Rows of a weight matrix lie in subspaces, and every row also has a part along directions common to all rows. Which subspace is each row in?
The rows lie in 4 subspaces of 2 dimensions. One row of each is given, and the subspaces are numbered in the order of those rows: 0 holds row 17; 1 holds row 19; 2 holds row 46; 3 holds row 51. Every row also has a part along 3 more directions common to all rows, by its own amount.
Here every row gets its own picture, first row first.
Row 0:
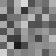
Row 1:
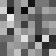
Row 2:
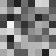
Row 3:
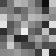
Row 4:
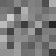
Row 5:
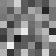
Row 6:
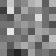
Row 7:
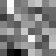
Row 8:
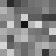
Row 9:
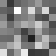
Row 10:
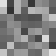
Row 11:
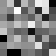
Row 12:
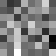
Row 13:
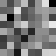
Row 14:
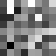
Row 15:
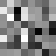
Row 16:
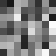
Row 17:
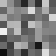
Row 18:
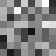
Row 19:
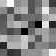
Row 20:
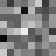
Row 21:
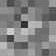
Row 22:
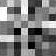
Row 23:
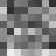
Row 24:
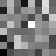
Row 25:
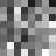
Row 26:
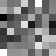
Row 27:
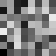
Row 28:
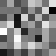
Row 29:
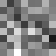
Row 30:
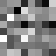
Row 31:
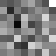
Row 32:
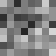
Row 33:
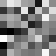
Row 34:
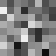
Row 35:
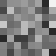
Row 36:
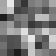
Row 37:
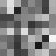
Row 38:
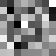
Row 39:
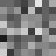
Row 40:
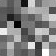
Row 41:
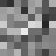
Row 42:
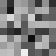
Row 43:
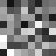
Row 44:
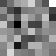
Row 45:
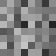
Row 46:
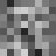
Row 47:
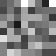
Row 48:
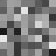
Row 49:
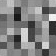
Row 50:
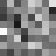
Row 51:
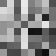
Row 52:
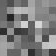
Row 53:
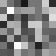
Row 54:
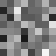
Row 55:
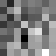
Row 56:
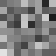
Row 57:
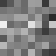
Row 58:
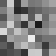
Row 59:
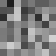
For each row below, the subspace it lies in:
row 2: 1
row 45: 3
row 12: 2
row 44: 0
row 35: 1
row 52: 2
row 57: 1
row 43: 1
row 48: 2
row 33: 1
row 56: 0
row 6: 2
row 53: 0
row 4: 3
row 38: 0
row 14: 2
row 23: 2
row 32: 1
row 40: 0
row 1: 2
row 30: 3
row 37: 2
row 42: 2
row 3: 1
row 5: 1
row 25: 3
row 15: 3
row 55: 3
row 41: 1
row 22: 3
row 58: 2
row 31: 0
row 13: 3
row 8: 1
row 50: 0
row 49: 3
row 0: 0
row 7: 2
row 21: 1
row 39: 1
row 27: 0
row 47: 0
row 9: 2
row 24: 0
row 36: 2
